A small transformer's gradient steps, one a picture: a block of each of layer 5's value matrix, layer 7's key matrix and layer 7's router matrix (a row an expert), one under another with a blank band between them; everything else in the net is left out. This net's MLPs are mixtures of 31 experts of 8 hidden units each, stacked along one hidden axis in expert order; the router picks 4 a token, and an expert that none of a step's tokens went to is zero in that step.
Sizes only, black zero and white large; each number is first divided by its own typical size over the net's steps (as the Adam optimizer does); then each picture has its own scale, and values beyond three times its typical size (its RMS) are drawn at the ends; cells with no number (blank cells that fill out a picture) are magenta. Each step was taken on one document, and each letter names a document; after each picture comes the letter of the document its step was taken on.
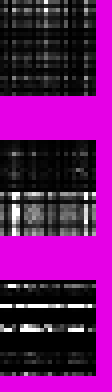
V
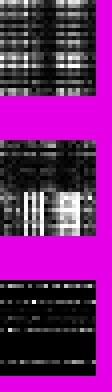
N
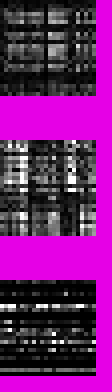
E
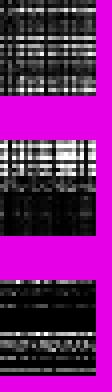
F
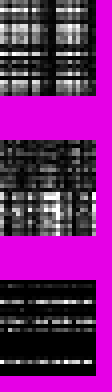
N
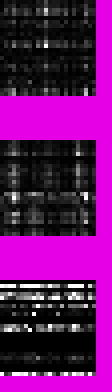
V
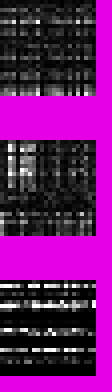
E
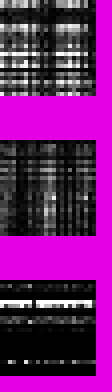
N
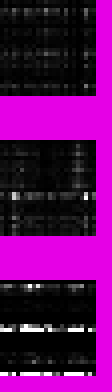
V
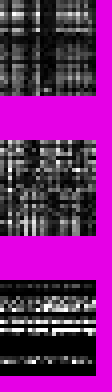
N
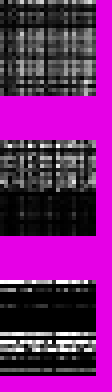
F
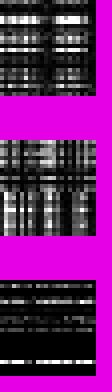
N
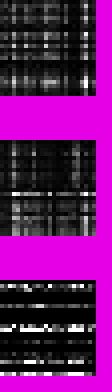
V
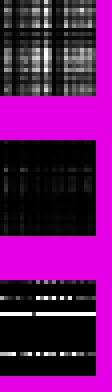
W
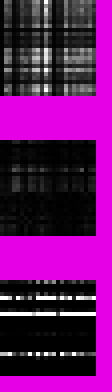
W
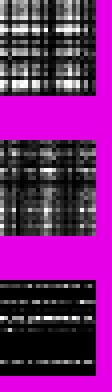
N
